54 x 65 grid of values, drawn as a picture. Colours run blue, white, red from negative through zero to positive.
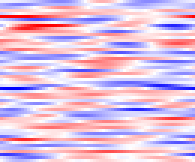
The histogram is bell-shaped. Overall the values sit about 50% of the way up the scale. The grain runs across in streaks. No overall slope runs across the table.
